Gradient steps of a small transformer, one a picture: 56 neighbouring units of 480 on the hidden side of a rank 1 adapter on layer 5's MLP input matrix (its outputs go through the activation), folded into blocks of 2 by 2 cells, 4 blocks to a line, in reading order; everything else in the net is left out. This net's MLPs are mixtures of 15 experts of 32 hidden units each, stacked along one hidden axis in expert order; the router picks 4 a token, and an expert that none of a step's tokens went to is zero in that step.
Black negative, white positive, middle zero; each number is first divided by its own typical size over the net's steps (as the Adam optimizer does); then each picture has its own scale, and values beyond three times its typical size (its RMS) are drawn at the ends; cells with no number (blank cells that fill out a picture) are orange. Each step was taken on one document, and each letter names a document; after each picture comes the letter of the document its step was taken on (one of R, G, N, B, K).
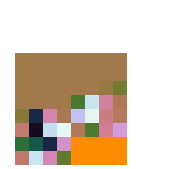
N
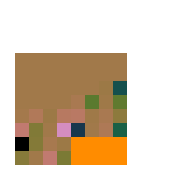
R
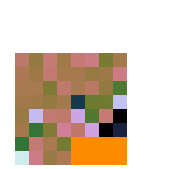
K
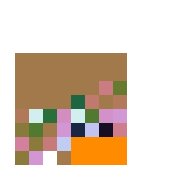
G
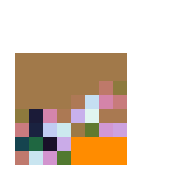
N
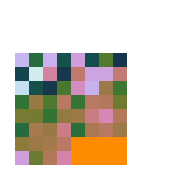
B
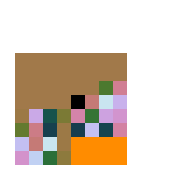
G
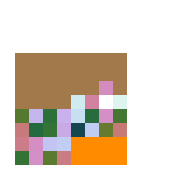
G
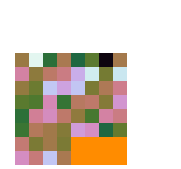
B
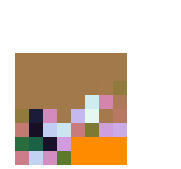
N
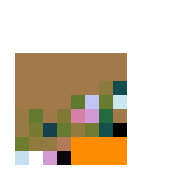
K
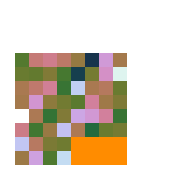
B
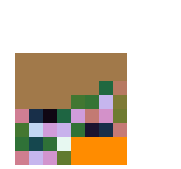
G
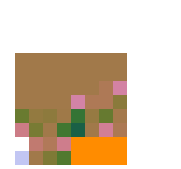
R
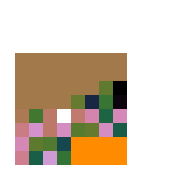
G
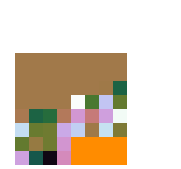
R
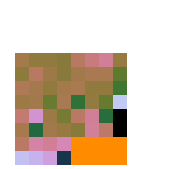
K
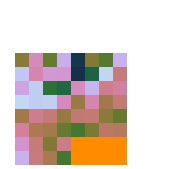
B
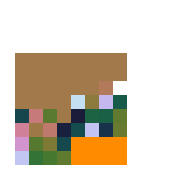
R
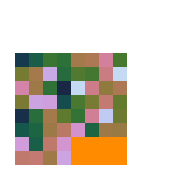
B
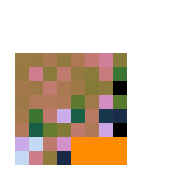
K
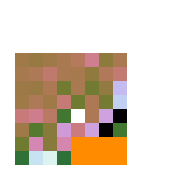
K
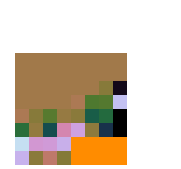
K
